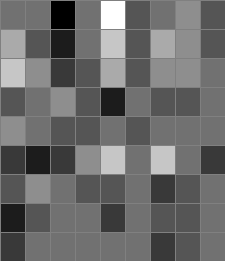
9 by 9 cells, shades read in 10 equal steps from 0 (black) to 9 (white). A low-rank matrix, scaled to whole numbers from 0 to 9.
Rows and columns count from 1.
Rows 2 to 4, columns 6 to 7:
3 6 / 3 5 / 4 3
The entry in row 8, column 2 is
3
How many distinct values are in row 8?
4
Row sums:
36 38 40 30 34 34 31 28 31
